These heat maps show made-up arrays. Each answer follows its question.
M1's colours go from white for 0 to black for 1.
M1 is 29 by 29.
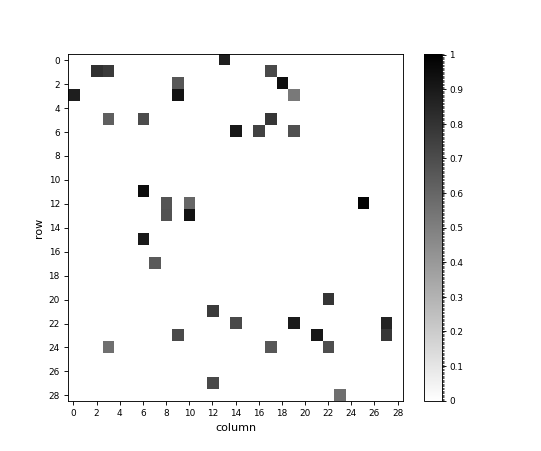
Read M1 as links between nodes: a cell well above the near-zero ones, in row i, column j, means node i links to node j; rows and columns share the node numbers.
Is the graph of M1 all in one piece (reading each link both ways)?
no
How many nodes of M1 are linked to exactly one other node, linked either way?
8
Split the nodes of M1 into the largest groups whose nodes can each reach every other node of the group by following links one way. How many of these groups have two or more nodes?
0
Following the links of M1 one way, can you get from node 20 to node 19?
yes
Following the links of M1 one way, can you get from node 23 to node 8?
yes
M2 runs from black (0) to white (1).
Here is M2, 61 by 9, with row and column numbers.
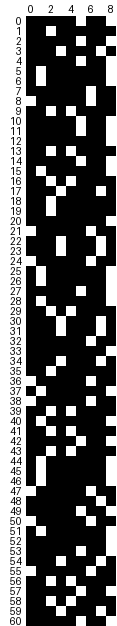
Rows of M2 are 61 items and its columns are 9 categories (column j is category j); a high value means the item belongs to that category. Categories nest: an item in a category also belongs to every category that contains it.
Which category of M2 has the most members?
8
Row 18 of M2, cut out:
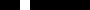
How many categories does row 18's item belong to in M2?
1
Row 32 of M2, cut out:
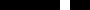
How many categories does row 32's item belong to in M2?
1
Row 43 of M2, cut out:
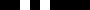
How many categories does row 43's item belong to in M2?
2
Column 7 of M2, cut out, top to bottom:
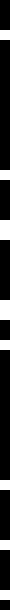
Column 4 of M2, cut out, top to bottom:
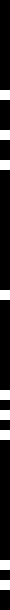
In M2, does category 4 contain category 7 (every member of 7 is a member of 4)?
no
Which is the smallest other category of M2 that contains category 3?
7
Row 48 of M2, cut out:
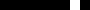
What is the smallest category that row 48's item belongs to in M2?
7
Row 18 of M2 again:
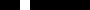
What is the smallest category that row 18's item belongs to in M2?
2
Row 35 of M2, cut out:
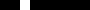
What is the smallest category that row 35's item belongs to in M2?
2
